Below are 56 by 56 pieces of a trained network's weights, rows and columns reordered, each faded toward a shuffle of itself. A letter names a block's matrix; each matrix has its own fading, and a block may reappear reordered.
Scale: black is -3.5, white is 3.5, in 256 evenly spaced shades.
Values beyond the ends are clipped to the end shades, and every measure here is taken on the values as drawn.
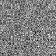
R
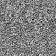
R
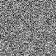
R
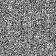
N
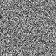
R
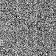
N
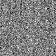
N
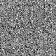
N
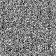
N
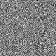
R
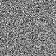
R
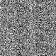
N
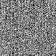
N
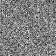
N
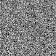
N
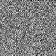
R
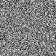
R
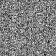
N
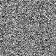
N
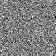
R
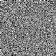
R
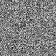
R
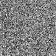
N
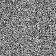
N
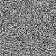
R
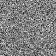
R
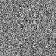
R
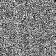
N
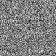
R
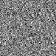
R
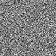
R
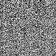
N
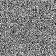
N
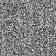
N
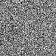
N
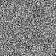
R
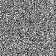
N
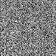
N
